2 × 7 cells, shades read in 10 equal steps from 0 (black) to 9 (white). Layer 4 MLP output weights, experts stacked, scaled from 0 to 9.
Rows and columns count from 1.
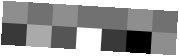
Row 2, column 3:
3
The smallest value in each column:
2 4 3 4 2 0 4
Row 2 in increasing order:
0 2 2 3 5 6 9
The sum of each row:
31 27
